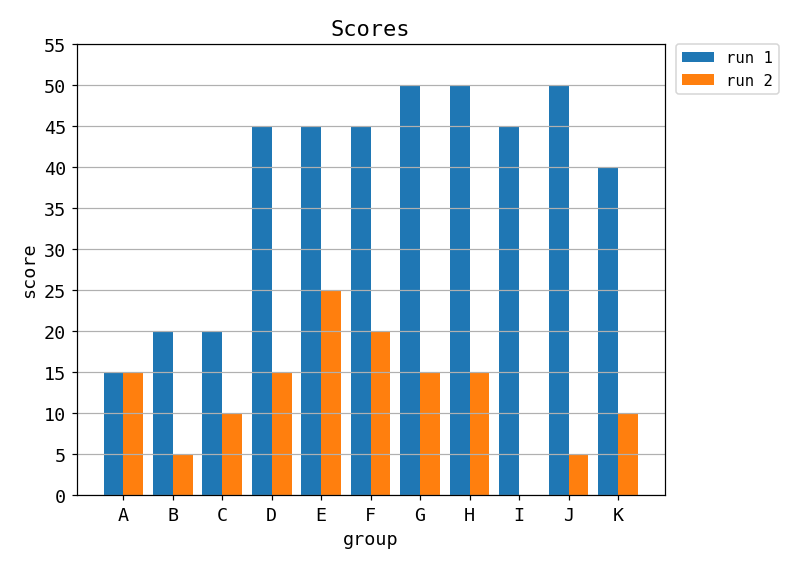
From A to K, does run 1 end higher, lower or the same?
higher
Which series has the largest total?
run 1
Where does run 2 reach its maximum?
E
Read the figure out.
Title: Scores
x-axis: group, ticks A B C D E F G H I J K
y-axis: score, ticks 0 5 10 15 20 25 30 35 40 45 50 55
Legend: run 1, run 2
Values:
run 1: 15 20 20 45 45 45 50 50 45 50 40
run 2: 15 5 10 15 25 20 15 15 0 5 10
